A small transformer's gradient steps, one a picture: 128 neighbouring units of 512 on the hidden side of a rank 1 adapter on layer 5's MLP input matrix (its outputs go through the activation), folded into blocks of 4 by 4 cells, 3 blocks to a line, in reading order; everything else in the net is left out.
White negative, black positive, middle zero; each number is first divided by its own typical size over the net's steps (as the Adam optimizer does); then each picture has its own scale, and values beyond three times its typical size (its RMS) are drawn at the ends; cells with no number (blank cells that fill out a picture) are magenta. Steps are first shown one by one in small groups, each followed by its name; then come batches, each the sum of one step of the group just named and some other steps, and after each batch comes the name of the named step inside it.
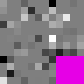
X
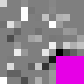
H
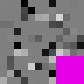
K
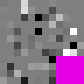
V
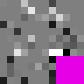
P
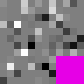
H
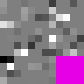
X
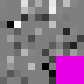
V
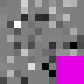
V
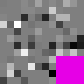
K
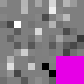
H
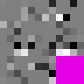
K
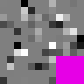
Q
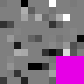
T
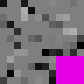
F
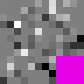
Q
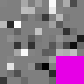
T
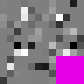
Q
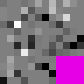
T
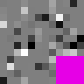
Q
